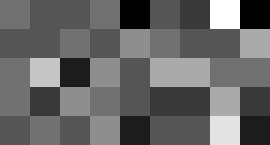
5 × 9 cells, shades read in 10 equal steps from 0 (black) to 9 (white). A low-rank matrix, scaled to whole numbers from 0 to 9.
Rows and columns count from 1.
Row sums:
28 34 40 30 31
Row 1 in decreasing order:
9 4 4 3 3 3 2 0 0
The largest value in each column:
4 7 5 5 5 6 6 9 6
